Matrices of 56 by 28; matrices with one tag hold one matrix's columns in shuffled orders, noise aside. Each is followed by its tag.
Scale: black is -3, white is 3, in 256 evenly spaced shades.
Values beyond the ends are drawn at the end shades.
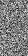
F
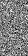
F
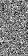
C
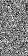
C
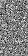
C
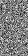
C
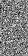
C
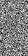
F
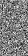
C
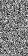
C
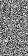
C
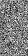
C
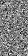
F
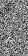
C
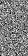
F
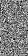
C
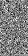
C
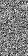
F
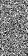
F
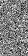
C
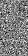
C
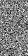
F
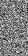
C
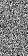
F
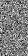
F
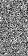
C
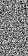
C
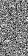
C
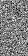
C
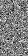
C
